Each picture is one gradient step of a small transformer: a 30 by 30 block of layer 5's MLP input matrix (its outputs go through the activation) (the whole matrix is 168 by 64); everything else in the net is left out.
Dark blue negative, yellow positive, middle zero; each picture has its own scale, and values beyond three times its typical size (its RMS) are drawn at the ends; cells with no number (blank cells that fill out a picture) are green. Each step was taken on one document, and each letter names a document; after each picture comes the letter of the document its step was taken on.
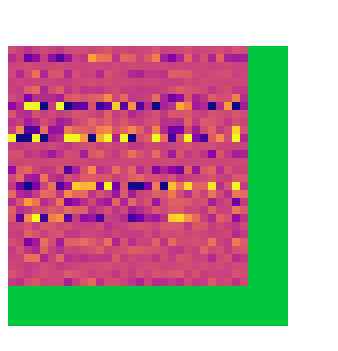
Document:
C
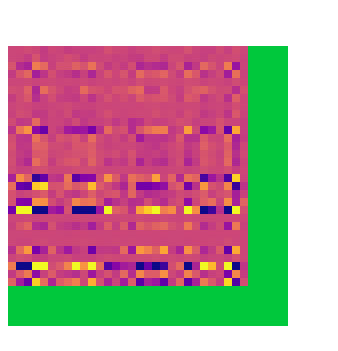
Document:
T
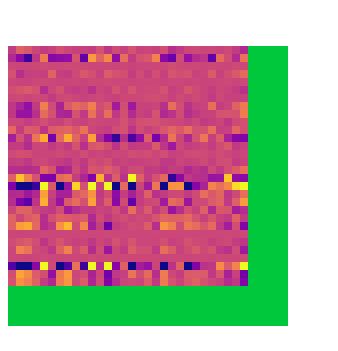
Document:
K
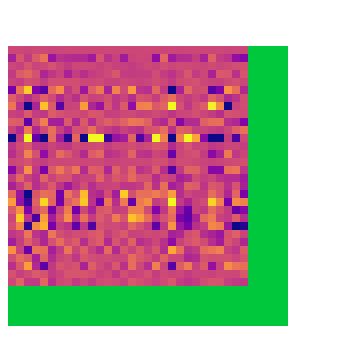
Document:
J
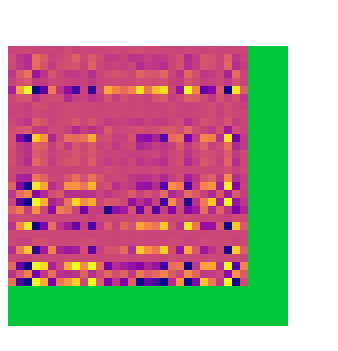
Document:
T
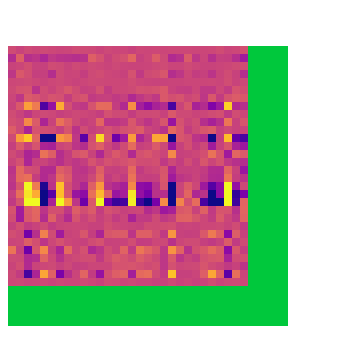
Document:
J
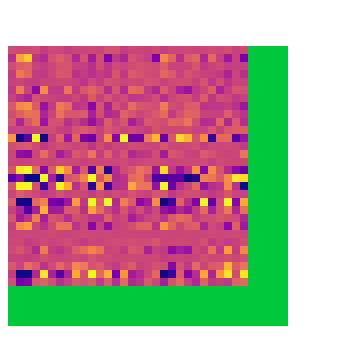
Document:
K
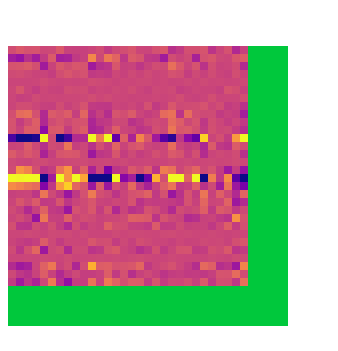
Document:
K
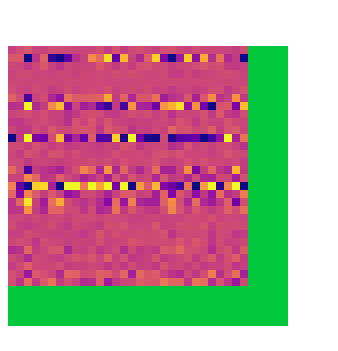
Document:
C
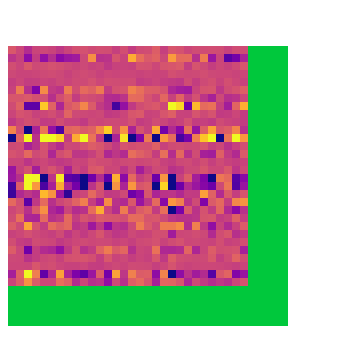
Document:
C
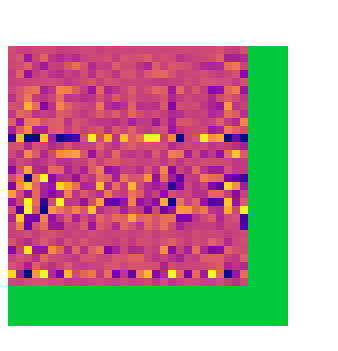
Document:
J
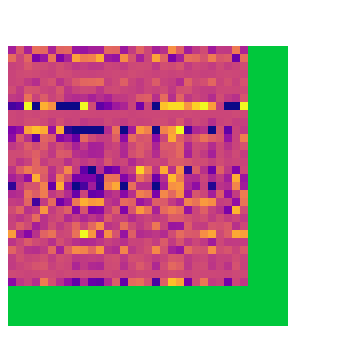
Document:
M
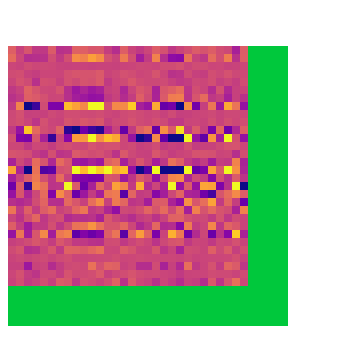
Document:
M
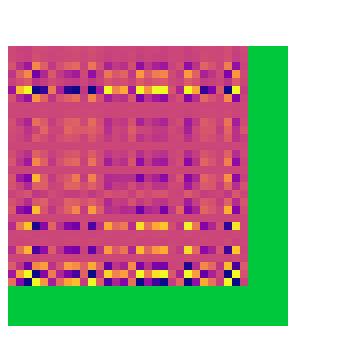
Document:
T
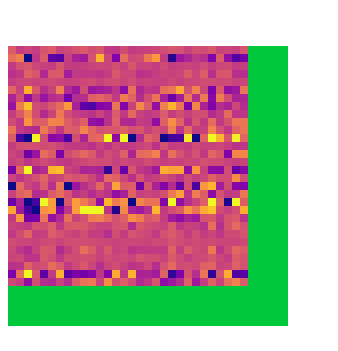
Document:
C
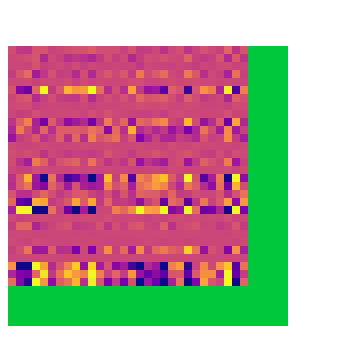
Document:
T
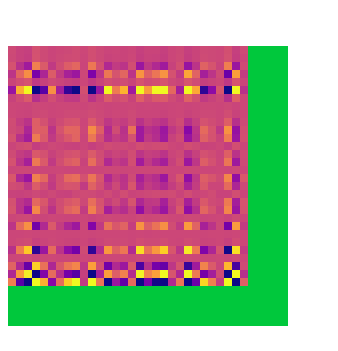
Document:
T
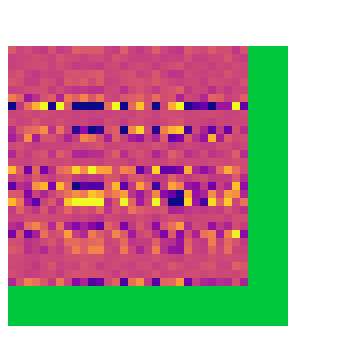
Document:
M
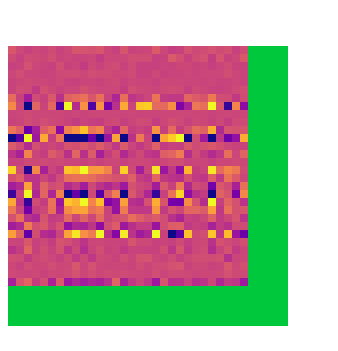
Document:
M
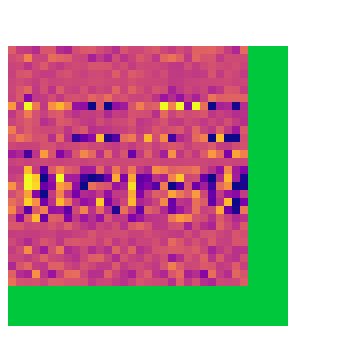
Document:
C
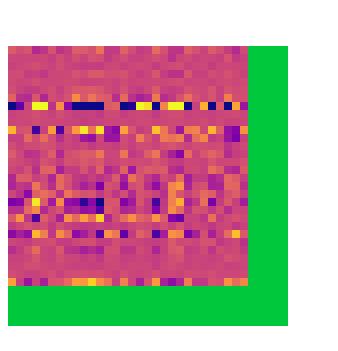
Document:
M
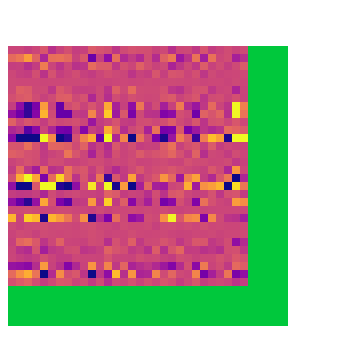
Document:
K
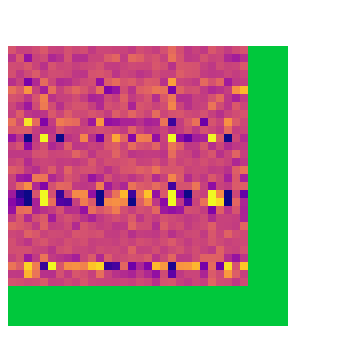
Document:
J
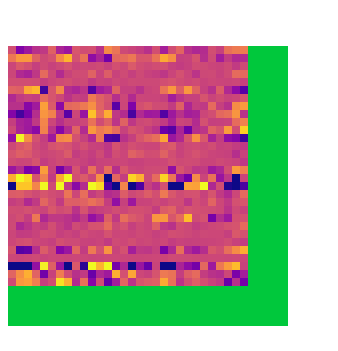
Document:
K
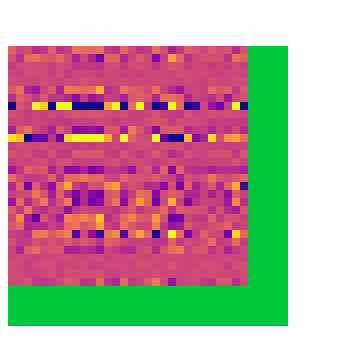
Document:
M
